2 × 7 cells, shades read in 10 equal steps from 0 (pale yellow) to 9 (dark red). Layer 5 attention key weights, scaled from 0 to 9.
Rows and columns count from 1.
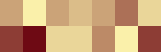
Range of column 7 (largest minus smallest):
6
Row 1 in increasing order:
0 1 2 3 3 3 5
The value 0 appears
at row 1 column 2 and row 2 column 6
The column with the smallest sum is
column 4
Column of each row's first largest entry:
6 2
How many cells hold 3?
3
